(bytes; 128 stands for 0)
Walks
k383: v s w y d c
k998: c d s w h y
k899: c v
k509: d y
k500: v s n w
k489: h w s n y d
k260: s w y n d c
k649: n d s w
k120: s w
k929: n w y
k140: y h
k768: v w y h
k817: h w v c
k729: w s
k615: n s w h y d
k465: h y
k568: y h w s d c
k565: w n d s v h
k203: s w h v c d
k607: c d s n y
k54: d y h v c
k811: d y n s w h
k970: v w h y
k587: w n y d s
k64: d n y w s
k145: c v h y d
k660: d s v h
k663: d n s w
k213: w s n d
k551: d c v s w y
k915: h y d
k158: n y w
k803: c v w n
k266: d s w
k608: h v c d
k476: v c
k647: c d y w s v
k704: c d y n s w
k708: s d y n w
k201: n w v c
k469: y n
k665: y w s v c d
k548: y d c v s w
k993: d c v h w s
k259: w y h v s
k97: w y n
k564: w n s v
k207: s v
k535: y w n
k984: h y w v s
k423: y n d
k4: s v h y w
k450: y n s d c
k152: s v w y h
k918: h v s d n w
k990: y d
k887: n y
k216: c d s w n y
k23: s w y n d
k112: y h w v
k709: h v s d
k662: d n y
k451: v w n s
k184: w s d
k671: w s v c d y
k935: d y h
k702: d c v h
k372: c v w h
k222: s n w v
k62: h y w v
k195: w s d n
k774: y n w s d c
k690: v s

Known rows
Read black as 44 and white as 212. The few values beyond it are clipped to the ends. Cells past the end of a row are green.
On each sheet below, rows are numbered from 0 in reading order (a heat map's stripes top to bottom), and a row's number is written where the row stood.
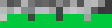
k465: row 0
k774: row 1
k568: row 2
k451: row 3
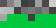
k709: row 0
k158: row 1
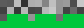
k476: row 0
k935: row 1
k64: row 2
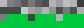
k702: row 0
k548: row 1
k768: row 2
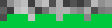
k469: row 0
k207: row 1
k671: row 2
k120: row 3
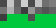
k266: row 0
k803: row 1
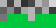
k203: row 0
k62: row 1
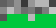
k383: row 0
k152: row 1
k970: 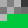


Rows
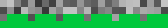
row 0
k372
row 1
k608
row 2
k998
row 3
k23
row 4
k112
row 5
k647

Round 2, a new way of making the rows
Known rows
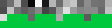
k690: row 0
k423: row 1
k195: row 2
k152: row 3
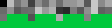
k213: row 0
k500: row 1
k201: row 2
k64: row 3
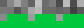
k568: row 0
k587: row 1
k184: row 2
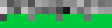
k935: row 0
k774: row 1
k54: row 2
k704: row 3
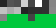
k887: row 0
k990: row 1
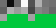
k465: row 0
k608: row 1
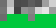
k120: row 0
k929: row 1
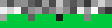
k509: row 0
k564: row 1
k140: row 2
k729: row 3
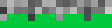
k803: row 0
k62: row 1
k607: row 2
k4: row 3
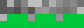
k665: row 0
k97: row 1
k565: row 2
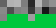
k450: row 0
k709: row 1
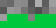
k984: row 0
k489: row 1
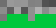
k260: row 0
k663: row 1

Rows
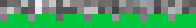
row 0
k451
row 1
k535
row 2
k615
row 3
k266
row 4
k203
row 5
k548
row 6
k649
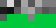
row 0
k915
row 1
k383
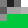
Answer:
k970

